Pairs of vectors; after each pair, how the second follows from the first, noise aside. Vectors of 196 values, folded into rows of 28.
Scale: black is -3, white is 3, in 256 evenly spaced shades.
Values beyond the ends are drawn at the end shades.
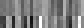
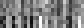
copied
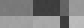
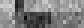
reversed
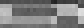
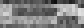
copied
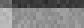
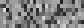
shuffled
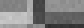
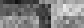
reversed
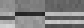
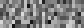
shuffled
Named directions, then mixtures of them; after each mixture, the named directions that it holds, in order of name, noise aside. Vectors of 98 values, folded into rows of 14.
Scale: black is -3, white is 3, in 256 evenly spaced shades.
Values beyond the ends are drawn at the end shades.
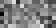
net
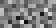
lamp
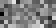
net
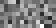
lamp, net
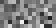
lamp, net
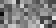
net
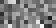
lamp, net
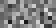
lamp, net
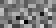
lamp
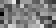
net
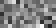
lamp, net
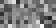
lamp, net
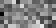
net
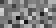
lamp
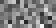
lamp, net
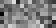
net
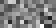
lamp, net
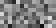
lamp, net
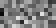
lamp, net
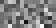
lamp, net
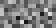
lamp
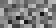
lamp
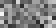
net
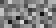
lamp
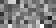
lamp, net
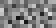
lamp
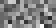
lamp, net
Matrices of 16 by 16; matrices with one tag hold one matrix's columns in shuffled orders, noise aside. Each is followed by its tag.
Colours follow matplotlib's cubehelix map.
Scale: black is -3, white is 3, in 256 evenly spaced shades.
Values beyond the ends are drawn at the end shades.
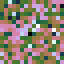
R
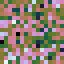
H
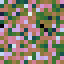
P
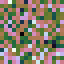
H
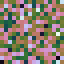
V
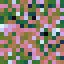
R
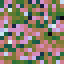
R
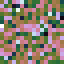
R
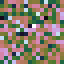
R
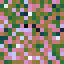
P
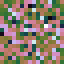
R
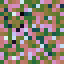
P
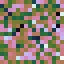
P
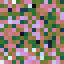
H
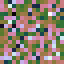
P
